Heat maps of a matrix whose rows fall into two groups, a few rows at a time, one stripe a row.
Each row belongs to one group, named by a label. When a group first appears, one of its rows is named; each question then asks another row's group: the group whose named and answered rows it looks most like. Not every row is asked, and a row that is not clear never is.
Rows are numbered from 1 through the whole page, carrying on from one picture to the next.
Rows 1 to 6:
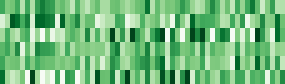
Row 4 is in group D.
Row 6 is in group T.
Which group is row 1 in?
D
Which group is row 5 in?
D
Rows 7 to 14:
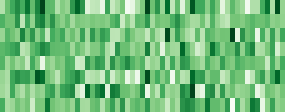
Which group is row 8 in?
D
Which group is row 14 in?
D
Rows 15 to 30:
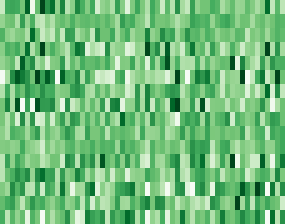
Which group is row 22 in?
D
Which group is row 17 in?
T
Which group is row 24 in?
T
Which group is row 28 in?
T
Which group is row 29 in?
D
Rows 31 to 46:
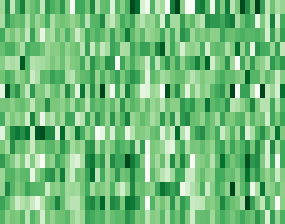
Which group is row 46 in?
T
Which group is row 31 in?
T
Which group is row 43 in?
T
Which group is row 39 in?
T
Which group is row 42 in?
T
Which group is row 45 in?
T
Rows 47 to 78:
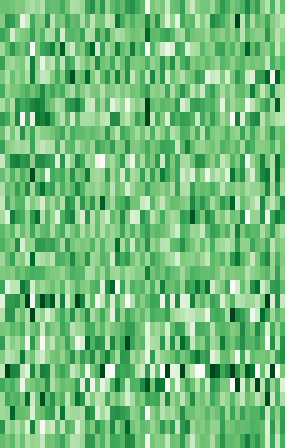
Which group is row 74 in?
D
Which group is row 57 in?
T
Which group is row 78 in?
T
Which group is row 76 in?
T
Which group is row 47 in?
T
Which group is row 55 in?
D
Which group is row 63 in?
D
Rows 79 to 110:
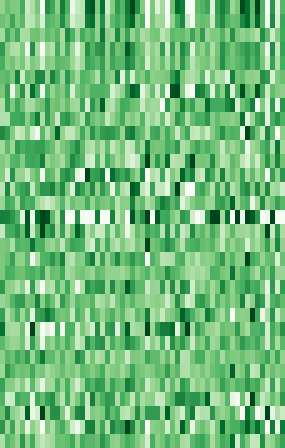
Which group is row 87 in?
T
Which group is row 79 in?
T
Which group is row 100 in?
T
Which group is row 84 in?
D
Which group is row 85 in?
T
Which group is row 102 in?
T
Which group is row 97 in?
T
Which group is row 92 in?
T
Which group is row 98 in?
D
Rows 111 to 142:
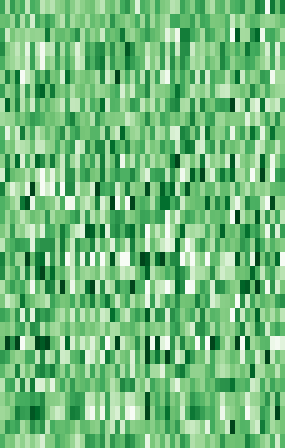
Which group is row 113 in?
D
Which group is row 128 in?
T
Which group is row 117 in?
D
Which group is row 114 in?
T
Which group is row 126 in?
D
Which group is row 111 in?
T
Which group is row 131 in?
T
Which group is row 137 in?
D
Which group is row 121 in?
T
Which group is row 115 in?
T
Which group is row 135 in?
D
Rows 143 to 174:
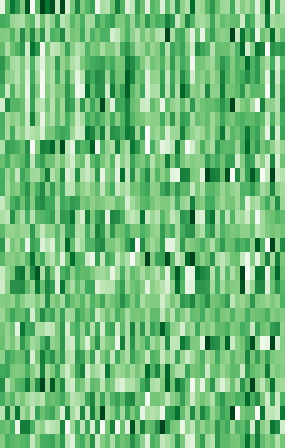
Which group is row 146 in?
T
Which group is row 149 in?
T
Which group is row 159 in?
T
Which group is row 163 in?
T
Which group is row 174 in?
T
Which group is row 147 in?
T
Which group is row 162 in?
T
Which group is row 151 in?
T
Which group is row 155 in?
D
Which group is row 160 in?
T
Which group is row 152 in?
T
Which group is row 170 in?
D
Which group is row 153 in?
T
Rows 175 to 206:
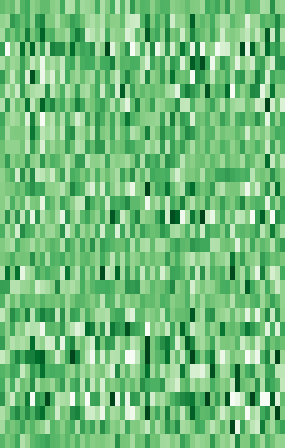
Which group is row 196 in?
D
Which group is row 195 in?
T
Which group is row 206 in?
D
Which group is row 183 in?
T
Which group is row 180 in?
T
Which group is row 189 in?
T
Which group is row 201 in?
D
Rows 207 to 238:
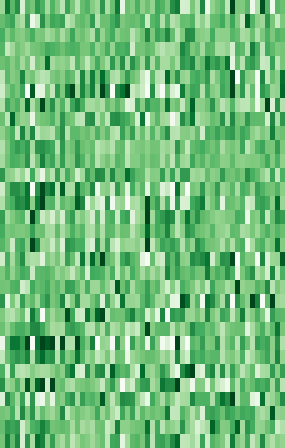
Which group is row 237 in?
D
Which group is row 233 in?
T
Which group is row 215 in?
T
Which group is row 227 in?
D
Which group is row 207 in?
D
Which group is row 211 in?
D
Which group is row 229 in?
T
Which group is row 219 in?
T
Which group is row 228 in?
D
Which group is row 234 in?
D
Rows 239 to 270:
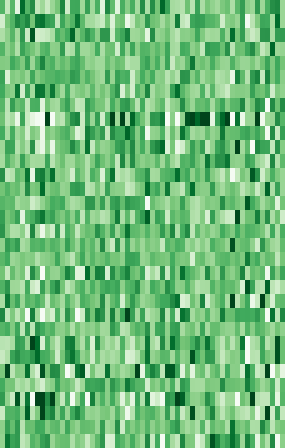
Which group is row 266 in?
T
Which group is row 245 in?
D
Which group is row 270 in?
D
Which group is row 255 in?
T
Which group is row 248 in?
T
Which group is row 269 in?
D
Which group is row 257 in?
T
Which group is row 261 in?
T
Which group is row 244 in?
D
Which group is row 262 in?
D
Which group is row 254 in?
D
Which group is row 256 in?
D
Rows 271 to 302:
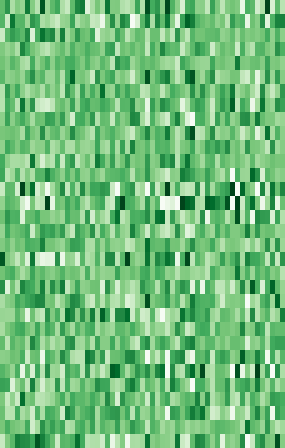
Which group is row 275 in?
D
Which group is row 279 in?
T
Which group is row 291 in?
D
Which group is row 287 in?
T
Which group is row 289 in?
T
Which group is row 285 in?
D
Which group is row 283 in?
D
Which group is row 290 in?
D
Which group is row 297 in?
D
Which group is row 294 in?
T
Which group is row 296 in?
T
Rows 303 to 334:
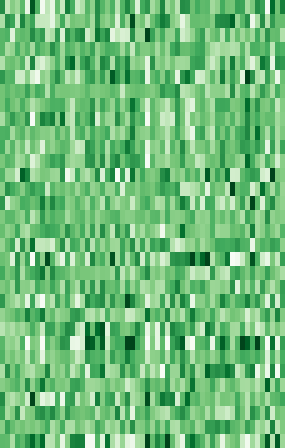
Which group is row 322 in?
D
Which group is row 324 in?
T
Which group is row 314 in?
T
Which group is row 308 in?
T
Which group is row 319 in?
D
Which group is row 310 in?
T
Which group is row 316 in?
D
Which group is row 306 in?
D
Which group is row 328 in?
T
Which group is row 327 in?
T
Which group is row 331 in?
T
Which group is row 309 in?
D
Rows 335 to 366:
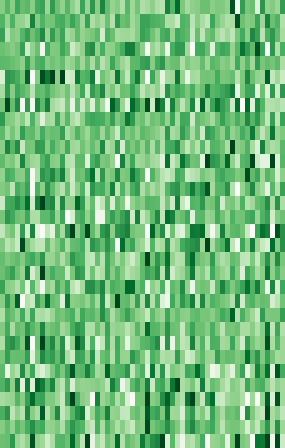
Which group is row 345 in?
D
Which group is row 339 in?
D
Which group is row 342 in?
D
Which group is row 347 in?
T
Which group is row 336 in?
D
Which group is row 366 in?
D
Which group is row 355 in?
T
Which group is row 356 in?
D
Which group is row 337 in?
D
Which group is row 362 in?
D
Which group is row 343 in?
T
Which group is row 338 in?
T
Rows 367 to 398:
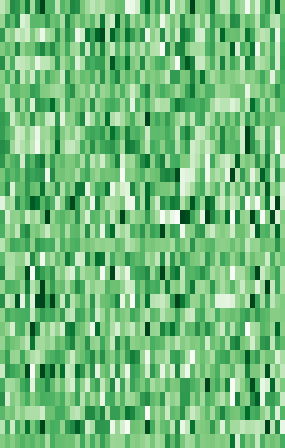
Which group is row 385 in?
T
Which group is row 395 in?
D
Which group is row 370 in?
D
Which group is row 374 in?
D
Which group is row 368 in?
D
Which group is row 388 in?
D
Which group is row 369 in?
T
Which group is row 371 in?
T
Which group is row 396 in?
T
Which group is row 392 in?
T
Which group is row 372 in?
D
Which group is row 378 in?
D
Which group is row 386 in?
D
